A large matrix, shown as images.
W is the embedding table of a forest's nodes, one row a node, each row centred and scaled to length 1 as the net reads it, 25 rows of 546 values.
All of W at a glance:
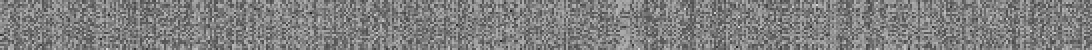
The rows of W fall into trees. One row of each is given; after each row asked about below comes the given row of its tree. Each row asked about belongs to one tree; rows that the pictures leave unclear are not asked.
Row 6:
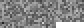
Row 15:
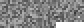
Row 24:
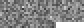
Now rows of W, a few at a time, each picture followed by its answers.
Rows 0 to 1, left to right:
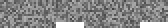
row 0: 24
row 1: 24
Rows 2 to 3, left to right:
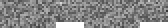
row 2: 15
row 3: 15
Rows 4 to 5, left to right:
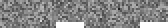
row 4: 24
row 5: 24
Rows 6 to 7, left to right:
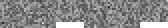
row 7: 24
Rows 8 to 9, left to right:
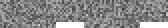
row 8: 6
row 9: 15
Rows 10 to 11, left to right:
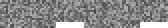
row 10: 15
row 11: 24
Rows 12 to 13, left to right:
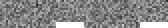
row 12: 15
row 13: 6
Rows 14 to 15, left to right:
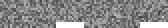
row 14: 24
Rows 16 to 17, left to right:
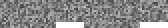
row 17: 15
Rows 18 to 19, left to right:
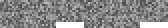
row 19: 24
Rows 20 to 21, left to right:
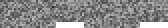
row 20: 15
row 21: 15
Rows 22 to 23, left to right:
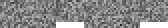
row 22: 24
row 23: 24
